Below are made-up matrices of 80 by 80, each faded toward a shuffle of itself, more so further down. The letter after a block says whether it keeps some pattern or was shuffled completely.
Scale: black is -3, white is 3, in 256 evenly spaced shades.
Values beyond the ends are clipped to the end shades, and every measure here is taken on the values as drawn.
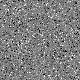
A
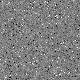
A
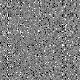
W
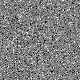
A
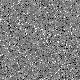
A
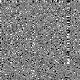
W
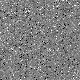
A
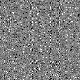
W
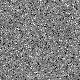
A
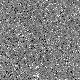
A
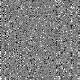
W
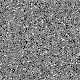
A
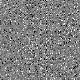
W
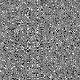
W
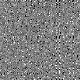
W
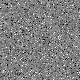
A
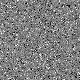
A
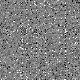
W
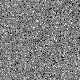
A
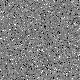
A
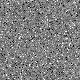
A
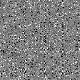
W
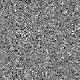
W
